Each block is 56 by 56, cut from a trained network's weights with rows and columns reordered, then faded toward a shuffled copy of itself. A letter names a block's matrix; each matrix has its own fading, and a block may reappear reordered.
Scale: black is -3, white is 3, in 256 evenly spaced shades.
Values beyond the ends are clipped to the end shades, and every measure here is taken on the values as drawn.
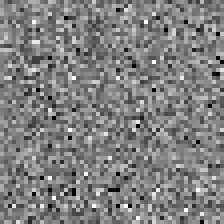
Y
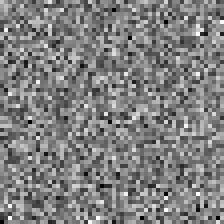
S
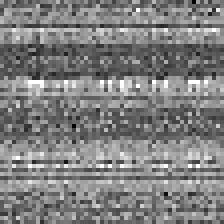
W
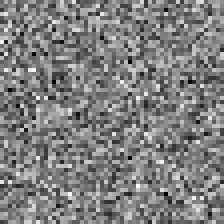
S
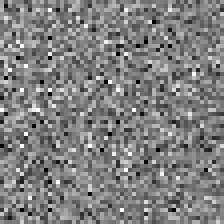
Y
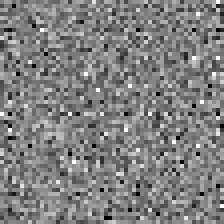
Y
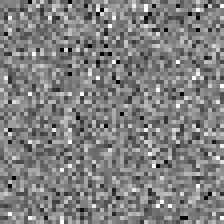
Y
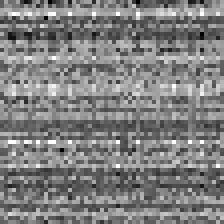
W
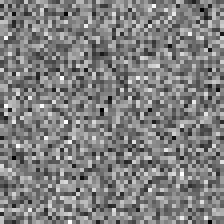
S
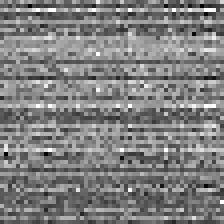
W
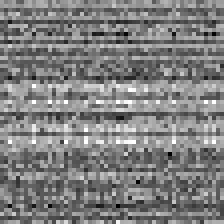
W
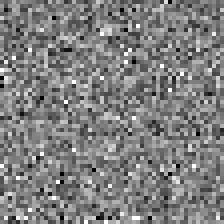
Y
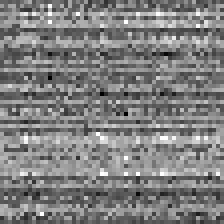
W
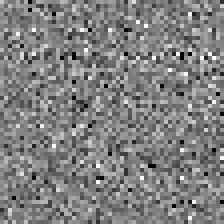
Y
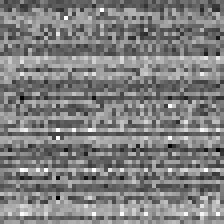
W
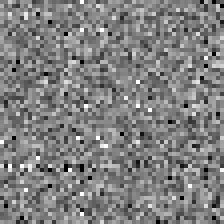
Y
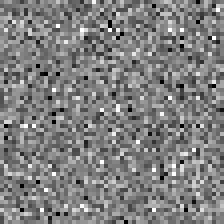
Y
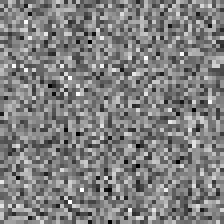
S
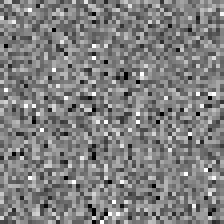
Y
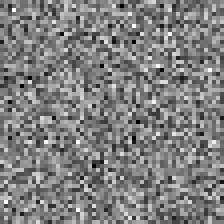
S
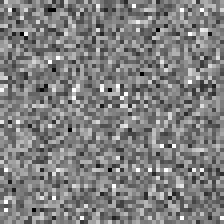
Y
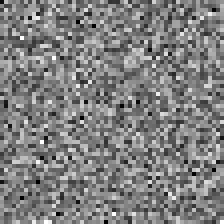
S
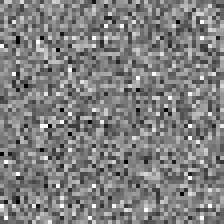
Y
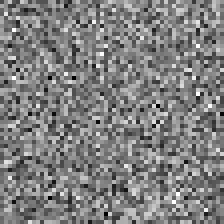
S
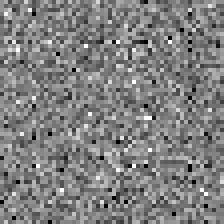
Y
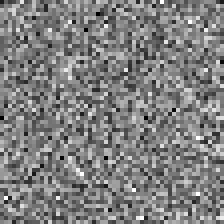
S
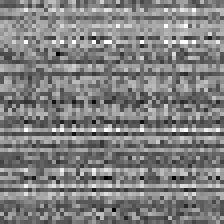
W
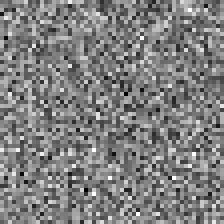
S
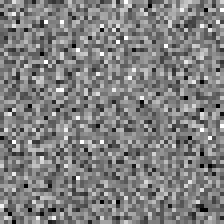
Y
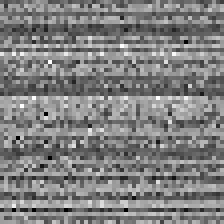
W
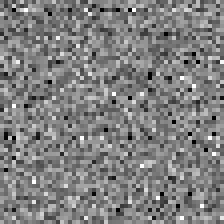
Y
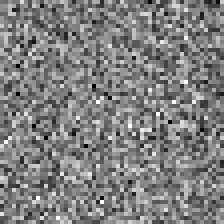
S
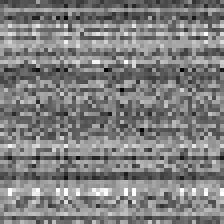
W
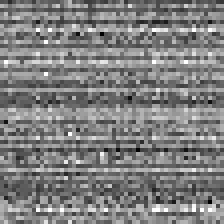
W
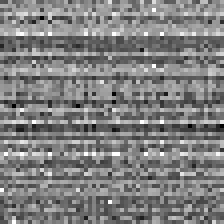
W
